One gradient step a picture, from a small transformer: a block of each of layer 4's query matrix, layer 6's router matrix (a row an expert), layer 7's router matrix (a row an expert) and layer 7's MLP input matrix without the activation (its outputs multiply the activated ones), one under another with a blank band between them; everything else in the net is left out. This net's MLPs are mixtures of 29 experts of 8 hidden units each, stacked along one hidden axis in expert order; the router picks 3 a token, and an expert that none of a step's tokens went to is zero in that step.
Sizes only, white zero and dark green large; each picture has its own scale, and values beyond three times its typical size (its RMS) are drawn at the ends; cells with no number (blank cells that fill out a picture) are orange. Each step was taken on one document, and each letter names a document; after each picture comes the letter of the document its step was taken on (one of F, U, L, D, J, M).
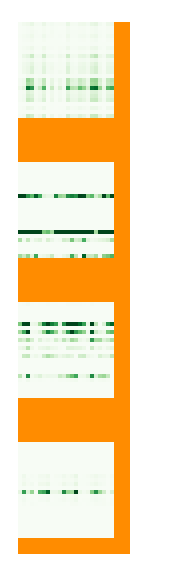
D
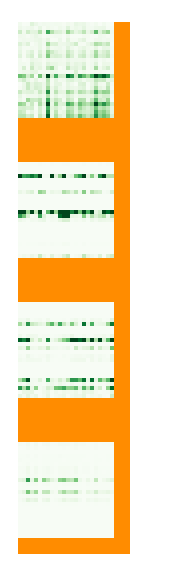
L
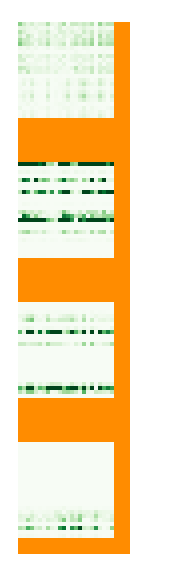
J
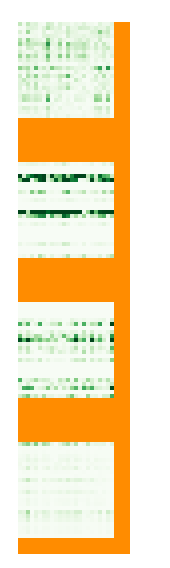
L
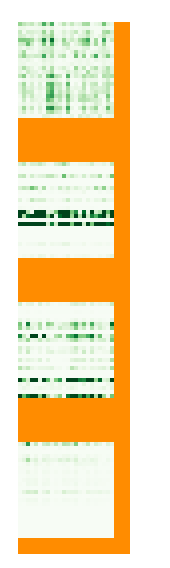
L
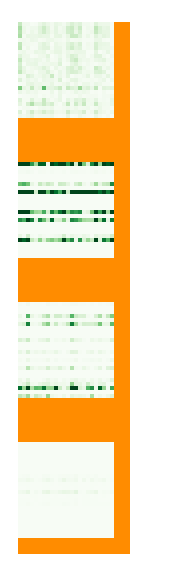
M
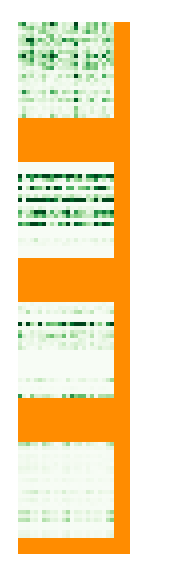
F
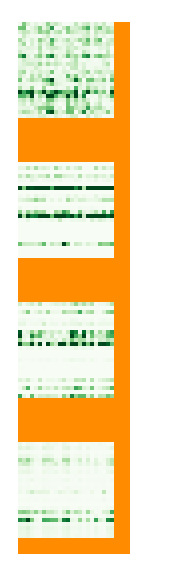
F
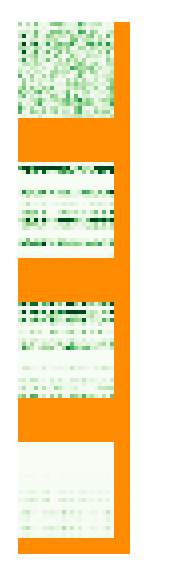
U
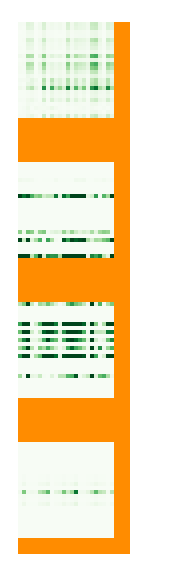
D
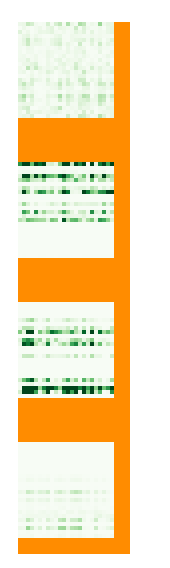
J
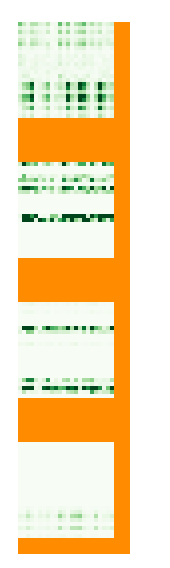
J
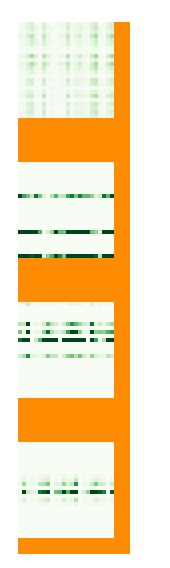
D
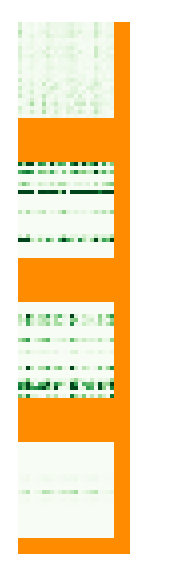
M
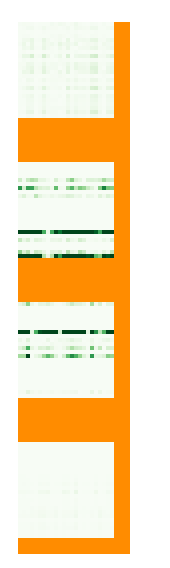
D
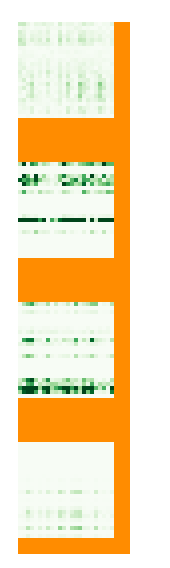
J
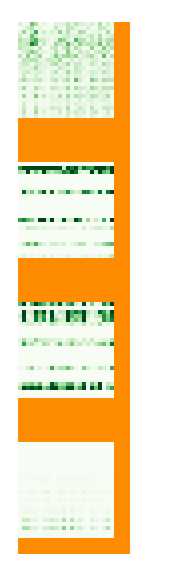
U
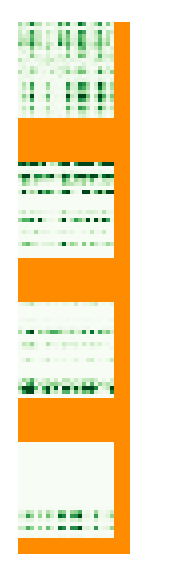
J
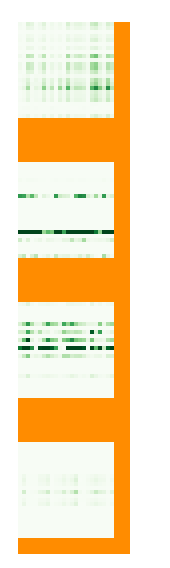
D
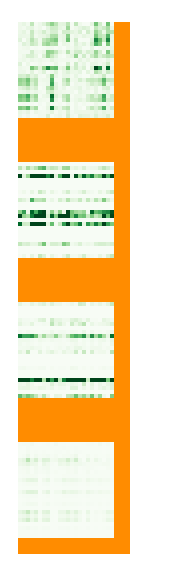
L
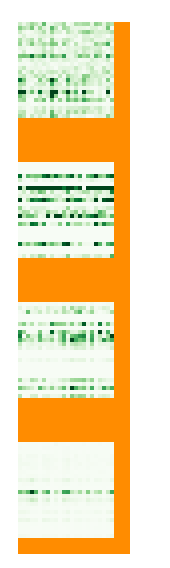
F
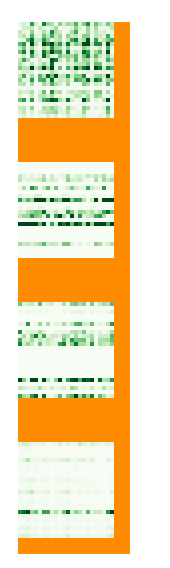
F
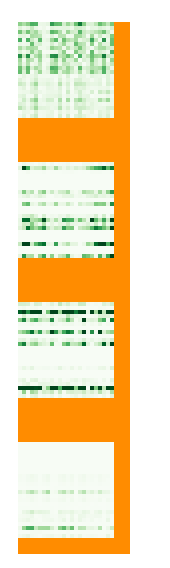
U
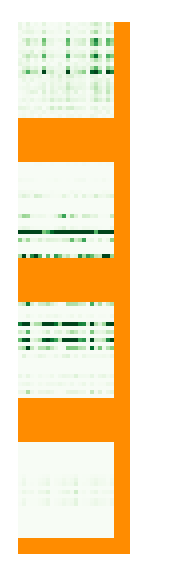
D
